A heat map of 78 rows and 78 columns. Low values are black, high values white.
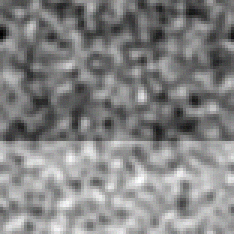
Grain: blotchy. Seam: horizontal, 60% of the way down, the bottom part higher. Lone odd cells: none.
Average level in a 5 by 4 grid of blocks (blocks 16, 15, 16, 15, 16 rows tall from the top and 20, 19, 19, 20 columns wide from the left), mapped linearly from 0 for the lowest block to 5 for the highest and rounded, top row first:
1 1 0 1 | 1 2 2 1 | 0 1 1 1 | 5 5 4 5 | 4 5 5 4
